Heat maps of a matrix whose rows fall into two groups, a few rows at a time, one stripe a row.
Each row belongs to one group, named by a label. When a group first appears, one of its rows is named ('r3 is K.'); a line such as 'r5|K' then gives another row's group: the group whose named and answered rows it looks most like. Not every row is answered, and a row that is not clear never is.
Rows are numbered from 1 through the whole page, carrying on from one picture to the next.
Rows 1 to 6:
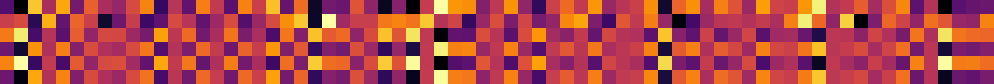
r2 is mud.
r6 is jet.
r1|jet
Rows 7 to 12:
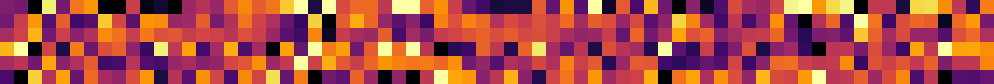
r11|mud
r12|jet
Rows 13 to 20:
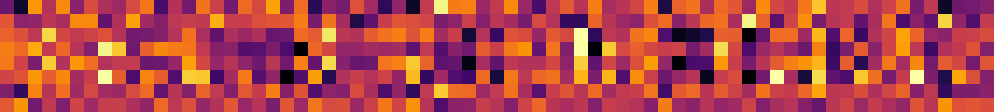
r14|mud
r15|mud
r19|jet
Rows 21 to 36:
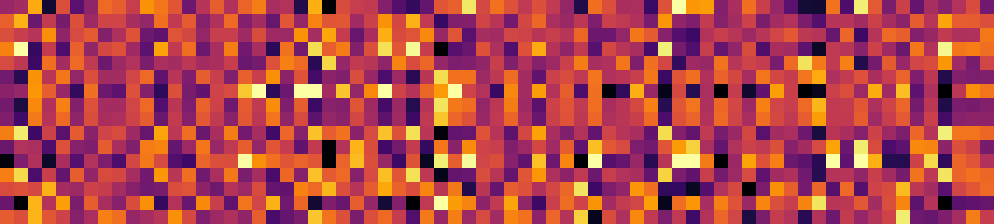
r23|mud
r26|jet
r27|mud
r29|jet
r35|jet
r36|mud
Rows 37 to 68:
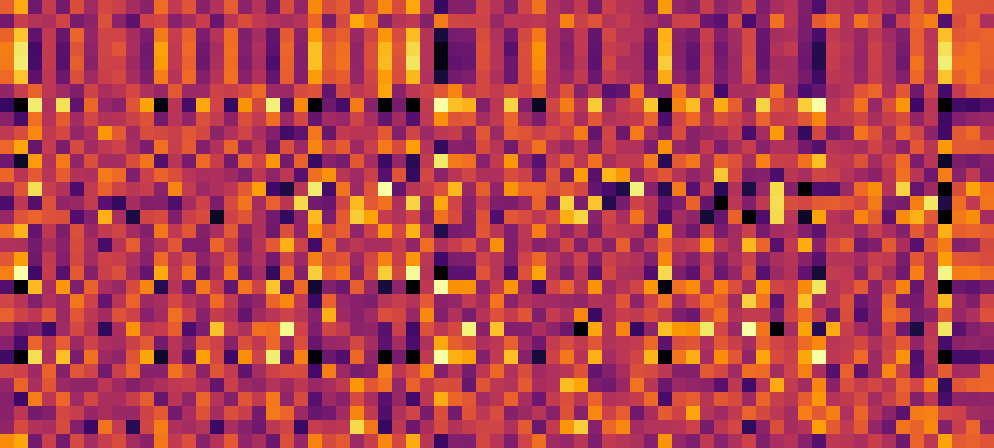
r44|jet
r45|jet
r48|jet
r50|mud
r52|mud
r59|mud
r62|jet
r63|mud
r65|jet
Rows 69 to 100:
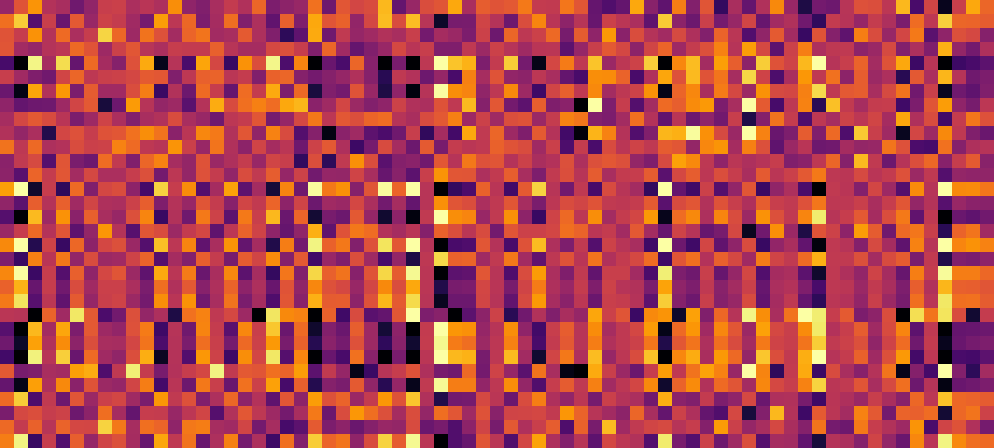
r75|jet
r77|mud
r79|mud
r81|jet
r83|jet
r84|jet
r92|jet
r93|jet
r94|jet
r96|jet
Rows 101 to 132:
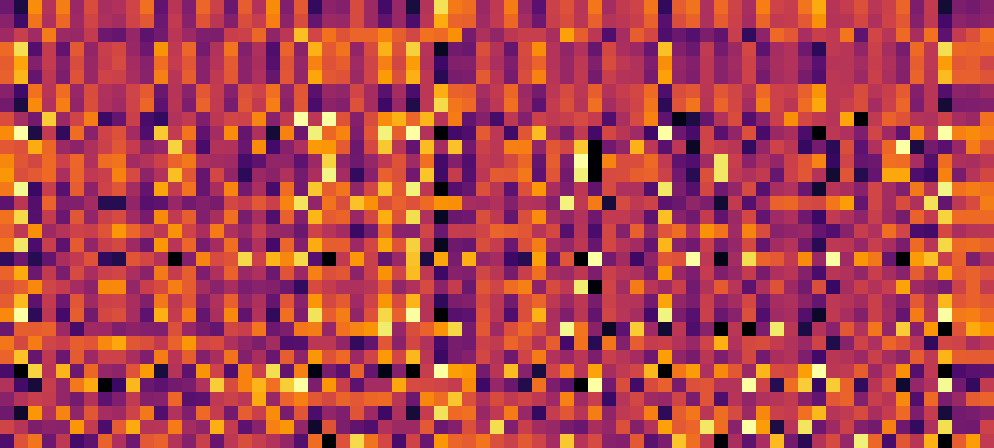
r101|jet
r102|jet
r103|mud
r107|jet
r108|jet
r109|mud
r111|mud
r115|mud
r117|mud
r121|mud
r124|mud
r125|mud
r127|jet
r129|mud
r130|jet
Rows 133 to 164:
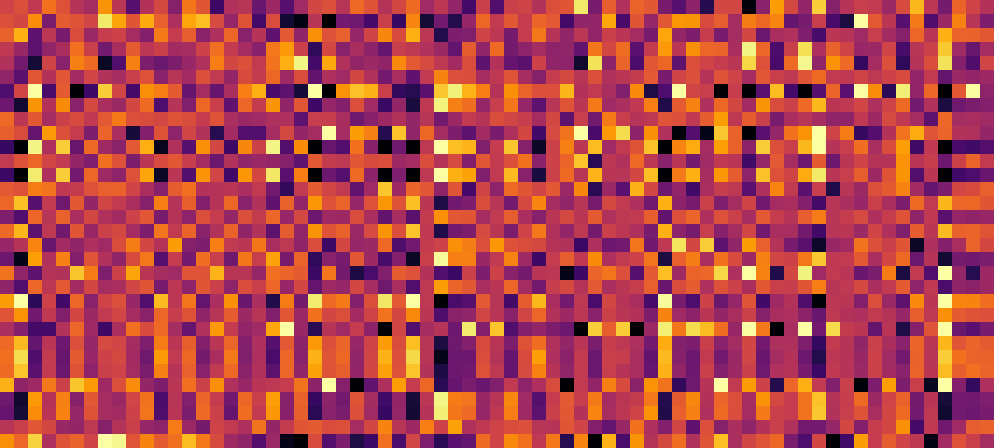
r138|jet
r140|jet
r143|jet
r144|mud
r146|mud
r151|jet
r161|jet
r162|jet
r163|mud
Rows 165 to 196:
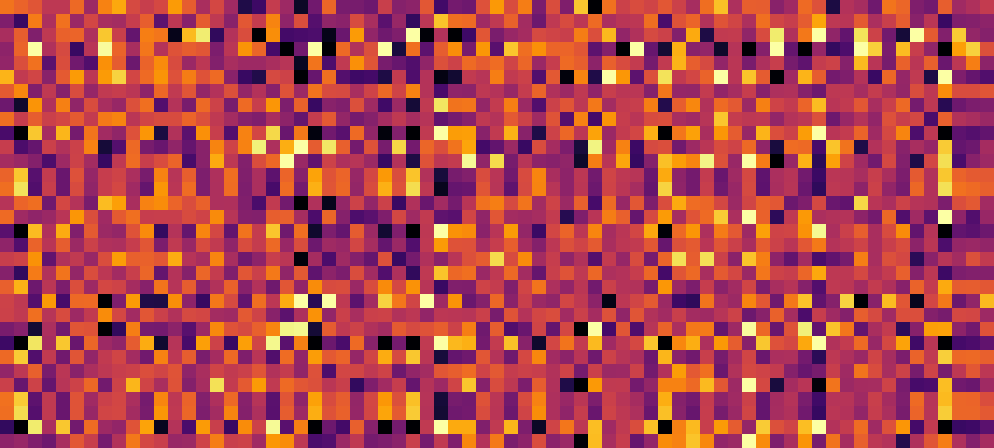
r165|mud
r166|jet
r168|mud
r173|mud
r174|jet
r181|jet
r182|jet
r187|mud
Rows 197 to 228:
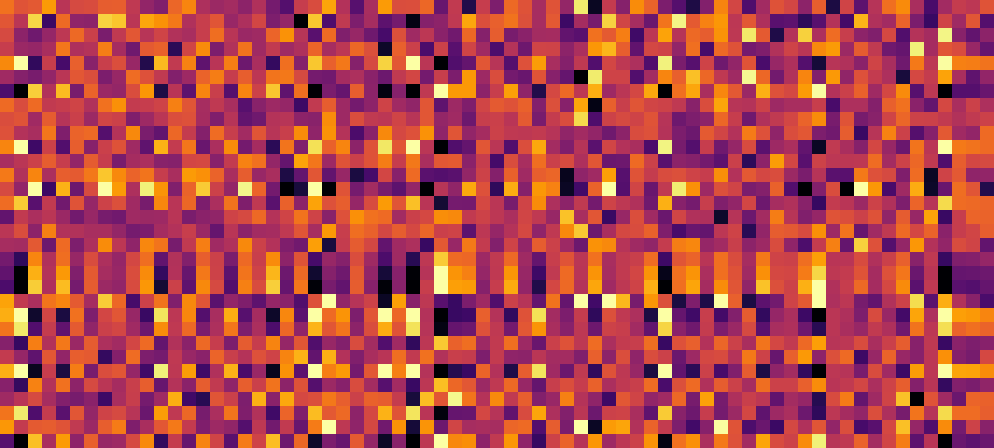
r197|mud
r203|jet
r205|mud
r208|mud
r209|mud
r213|mud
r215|jet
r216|jet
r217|jet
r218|mud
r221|jet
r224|jet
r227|mud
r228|jet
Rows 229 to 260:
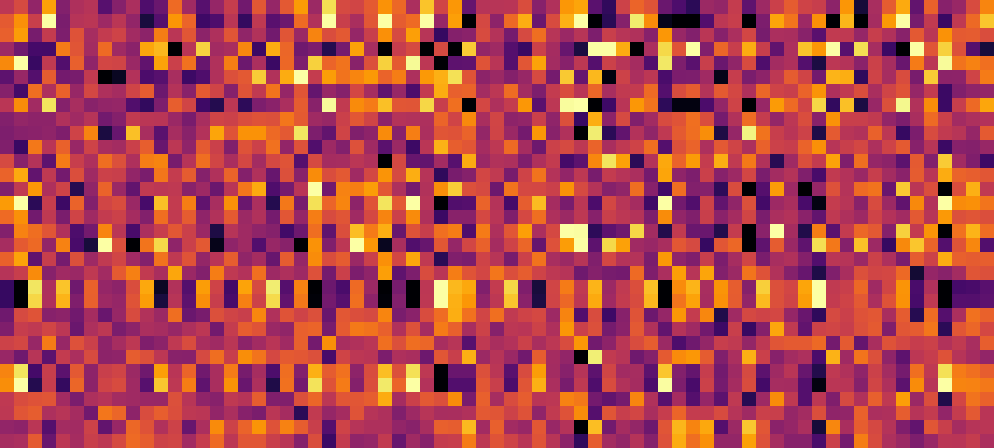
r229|mud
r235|jet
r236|mud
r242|mud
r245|mud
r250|jet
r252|mud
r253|mud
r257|mud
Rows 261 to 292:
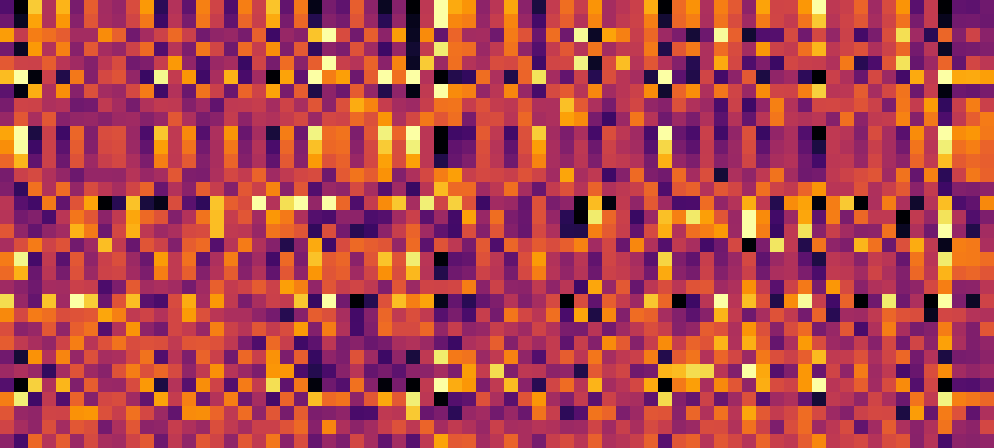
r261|jet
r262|jet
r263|mud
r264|jet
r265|mud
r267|jet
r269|mud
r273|mud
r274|jet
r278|mud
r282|mud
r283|mud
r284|mud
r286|jet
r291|mud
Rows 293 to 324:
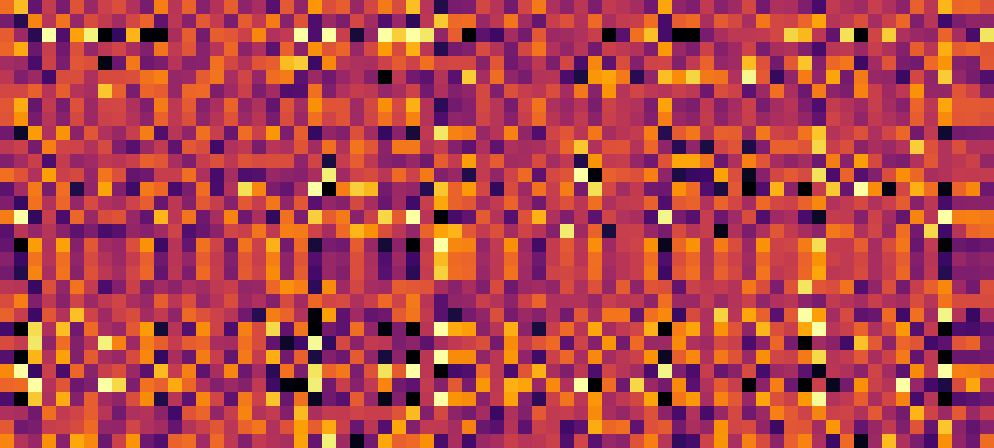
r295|mud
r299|mud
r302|jet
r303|mud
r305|mud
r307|jet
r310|jet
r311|jet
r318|jet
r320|mud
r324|mud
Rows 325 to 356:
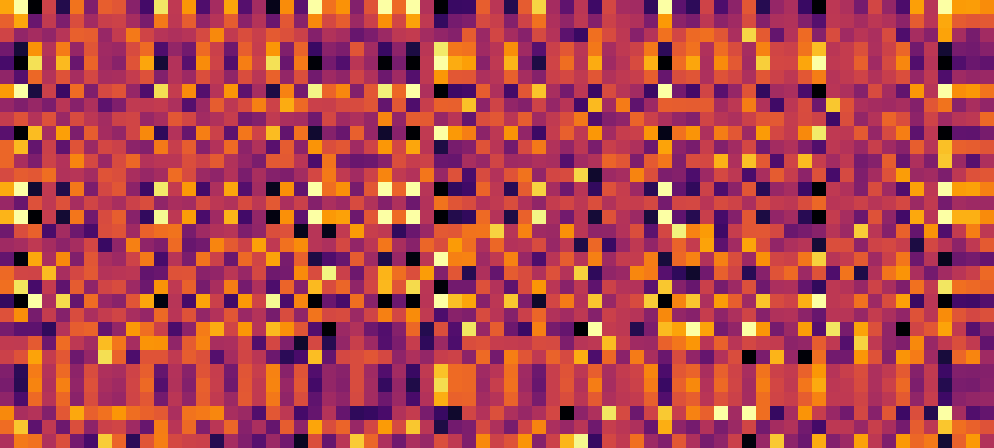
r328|jet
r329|jet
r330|jet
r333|mud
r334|jet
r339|jet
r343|jet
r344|mud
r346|jet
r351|jet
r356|mud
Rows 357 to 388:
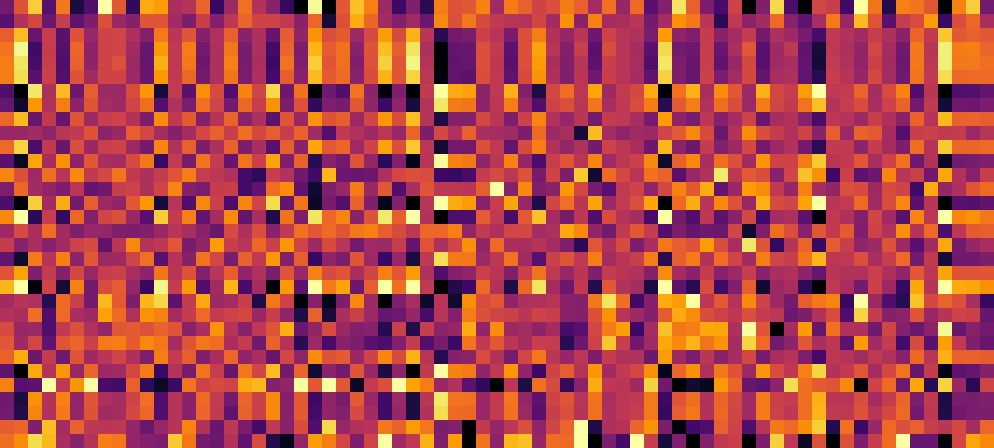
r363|jet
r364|jet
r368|jet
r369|mud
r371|jet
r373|mud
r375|jet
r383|jet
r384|mud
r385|jet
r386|jet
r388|mud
